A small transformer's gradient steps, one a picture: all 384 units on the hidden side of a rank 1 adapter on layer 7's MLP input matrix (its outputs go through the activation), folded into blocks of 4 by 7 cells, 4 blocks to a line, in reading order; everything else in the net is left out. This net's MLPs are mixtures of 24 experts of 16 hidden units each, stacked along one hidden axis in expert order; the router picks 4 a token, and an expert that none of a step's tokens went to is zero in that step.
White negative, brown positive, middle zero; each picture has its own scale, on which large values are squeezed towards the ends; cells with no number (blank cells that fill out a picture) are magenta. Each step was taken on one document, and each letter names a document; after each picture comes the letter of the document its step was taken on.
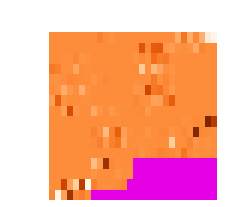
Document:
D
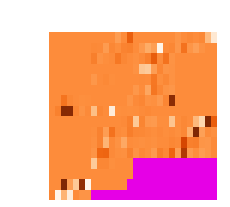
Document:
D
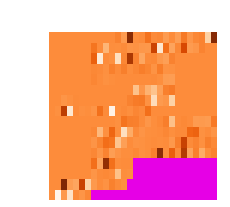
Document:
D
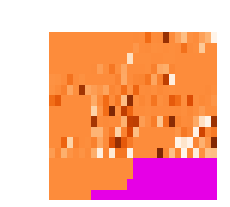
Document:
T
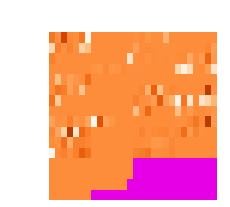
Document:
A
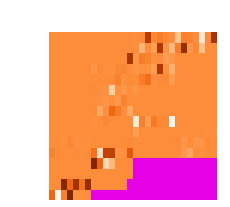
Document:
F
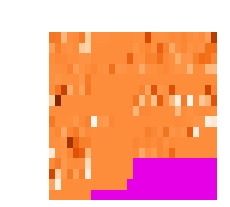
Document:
A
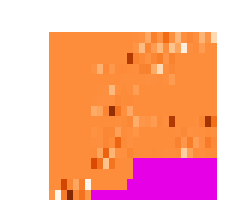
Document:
F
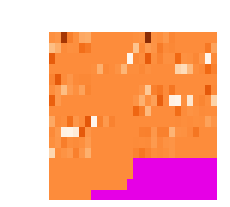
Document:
A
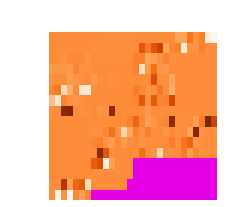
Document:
D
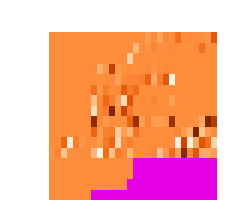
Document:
T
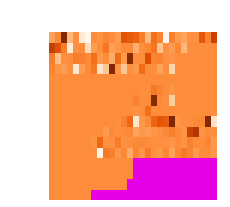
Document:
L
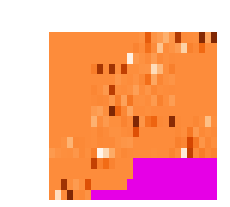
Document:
F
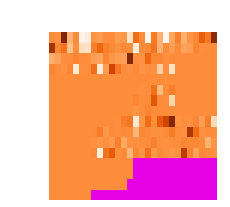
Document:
L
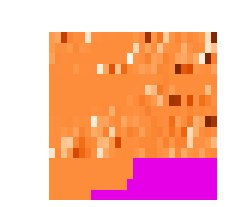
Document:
A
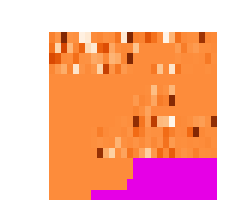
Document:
L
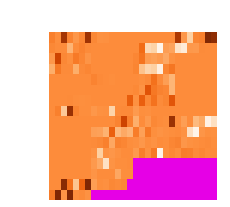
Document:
D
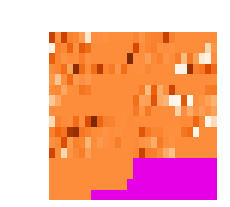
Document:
A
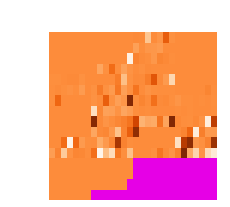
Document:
T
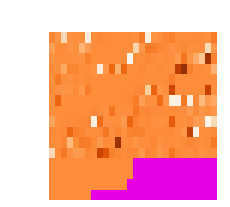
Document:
A
